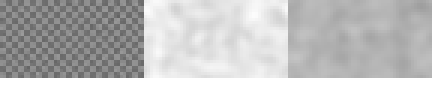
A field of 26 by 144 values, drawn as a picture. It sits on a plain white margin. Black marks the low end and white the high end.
The table splits into one row of 3 panels. Panel 1,1: middling, checkered. Panel 1,2: very high, blotchy, faint in contrast. Panel 1,3: high, blotchy, faint in contrast.
